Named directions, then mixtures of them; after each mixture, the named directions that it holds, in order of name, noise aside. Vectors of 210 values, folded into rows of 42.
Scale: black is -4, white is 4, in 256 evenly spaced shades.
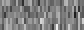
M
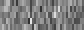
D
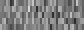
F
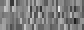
D, F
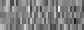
D, F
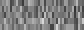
F, M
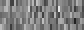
D, F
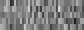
D, F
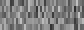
F, M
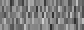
F, M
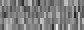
M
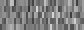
F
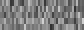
F, M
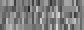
F, M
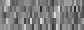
D, M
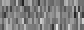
M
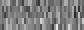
M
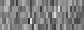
D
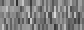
D, M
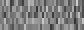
F, M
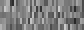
D, F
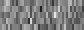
D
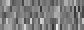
D, M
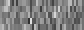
D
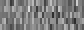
F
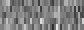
D, M
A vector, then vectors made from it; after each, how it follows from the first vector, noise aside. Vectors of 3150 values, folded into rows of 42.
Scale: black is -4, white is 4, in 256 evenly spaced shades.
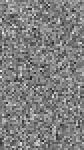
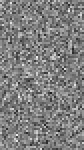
wrapped around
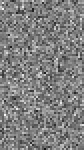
wrapped around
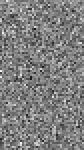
copied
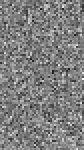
reversed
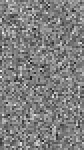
copied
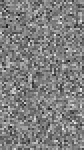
wrapped around
